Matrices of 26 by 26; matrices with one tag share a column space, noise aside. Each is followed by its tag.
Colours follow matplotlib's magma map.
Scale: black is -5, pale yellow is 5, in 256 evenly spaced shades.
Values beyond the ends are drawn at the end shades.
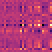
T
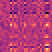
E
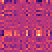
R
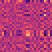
R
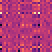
E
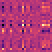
T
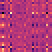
E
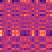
R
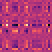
T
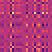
E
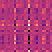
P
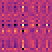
T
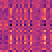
P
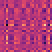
P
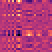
R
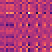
E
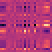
T
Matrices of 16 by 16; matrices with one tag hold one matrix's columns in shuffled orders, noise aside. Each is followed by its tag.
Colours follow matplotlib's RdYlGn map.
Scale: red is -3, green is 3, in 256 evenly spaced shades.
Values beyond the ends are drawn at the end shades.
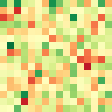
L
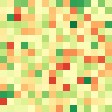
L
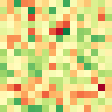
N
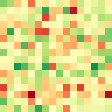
N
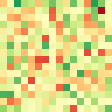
L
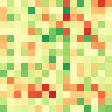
N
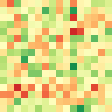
N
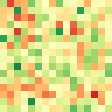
N
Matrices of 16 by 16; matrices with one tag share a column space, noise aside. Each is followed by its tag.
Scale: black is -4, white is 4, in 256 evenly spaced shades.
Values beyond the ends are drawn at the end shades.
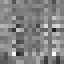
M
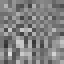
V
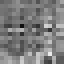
M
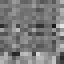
M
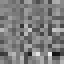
M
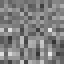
V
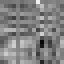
V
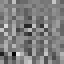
M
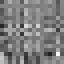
M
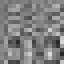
V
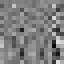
V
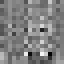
M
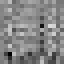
M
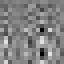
V
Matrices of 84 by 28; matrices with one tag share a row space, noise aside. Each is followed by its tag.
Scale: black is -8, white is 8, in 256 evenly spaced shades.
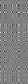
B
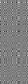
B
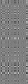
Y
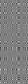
B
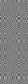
B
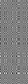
B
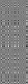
Y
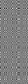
B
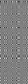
B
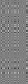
Y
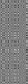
Y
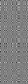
B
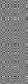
Y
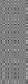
Y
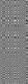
Y
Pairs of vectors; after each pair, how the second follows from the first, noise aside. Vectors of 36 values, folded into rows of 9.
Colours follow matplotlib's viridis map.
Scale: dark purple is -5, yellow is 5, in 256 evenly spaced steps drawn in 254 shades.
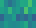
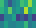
scaled up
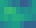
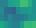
negated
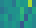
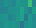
shrunk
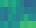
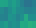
shrunk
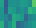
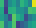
scaled up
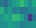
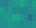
shrunk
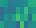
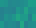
shrunk
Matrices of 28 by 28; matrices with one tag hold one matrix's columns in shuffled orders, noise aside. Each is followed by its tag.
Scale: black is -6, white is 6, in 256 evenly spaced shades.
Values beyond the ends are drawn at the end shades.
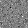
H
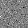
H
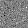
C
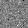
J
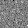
J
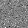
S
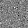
C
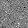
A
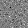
H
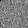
J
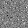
C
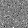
S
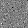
A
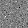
H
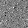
C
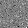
S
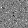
C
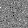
C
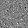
A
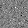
C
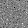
A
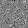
J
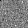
J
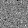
J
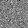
J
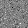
A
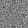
H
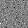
A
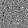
C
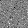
A
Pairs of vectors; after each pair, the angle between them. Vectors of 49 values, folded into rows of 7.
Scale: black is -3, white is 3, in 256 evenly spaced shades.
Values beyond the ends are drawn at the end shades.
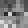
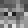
nearly parallel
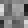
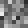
partly aligned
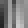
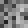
partly aligned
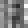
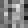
nearly opposite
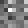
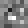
partly opposed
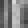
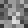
partly aligned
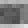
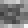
nearly parallel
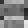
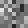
orthogonal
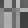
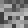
orthogonal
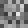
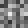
orthogonal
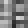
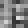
nearly parallel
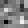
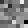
orthogonal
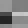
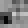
nearly parallel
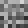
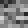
partly opposed
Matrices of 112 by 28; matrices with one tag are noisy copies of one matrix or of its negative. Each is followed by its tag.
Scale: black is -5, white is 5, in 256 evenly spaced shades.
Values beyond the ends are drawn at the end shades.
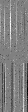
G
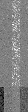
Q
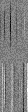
G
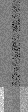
Q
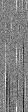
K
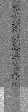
Q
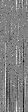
K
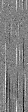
K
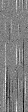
K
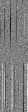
G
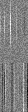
G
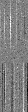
G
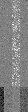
Q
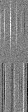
G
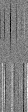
G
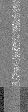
Q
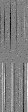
G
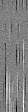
K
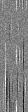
K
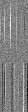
G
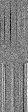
G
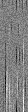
K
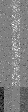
Q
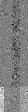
Q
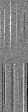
G
